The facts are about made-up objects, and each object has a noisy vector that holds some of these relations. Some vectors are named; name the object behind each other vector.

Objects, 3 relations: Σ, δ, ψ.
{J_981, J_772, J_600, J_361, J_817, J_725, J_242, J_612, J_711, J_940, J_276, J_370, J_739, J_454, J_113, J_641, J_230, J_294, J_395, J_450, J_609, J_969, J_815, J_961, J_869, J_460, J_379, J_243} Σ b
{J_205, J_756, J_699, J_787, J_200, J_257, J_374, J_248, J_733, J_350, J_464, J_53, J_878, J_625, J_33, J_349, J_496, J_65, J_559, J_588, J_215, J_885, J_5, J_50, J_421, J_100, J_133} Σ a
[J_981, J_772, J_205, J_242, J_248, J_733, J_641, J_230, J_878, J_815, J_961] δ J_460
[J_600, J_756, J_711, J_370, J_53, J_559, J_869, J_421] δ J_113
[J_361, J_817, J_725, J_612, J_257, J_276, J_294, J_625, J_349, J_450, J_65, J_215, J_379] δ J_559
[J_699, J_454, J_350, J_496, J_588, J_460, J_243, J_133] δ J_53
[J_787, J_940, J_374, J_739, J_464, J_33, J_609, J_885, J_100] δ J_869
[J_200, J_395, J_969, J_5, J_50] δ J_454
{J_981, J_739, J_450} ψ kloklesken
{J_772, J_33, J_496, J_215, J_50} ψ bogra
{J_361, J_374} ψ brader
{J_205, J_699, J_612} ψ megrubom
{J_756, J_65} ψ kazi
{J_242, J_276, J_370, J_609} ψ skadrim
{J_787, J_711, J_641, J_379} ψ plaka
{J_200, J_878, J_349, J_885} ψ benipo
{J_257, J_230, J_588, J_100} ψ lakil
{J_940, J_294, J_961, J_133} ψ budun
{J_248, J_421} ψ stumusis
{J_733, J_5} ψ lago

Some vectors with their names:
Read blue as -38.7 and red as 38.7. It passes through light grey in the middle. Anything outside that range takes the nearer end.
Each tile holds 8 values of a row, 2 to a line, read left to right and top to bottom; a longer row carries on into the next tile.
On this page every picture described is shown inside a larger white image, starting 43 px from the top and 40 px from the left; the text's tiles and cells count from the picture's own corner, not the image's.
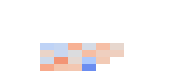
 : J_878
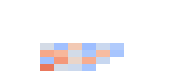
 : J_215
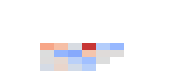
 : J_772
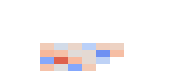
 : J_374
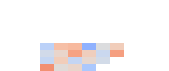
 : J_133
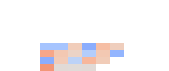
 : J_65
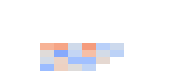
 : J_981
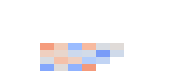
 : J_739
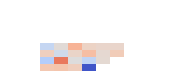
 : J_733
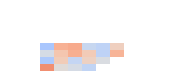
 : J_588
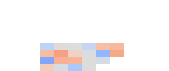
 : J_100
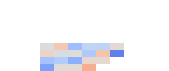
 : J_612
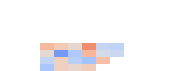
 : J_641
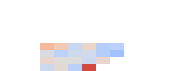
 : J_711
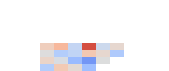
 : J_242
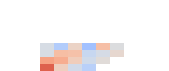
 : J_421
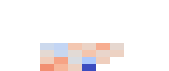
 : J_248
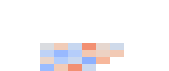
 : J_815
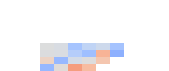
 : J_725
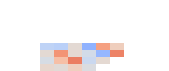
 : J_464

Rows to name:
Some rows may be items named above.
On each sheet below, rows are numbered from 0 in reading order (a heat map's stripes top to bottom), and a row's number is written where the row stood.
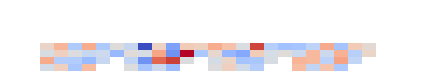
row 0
J_370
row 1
J_559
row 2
J_772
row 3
J_200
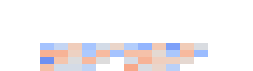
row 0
J_257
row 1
J_349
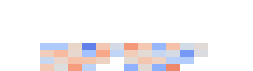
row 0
J_625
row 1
J_739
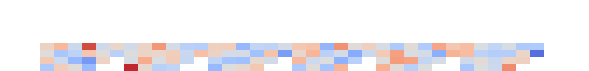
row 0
J_242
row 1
J_496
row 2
J_294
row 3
J_609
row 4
J_885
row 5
J_379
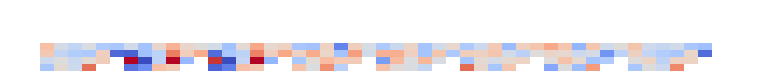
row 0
J_379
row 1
J_454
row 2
J_454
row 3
J_625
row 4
J_257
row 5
J_756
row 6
J_739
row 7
J_379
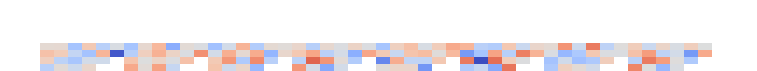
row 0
J_276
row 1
J_350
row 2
J_5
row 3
J_33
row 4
J_205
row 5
J_113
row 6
J_230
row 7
J_33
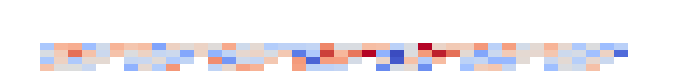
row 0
J_699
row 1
J_940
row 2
J_243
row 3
J_53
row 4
J_460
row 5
J_961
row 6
J_450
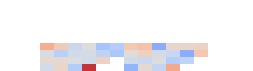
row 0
J_711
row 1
J_940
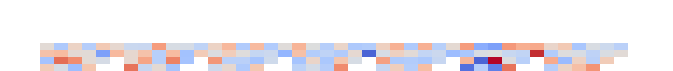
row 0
J_787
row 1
J_50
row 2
J_370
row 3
J_361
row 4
J_370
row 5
J_869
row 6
J_600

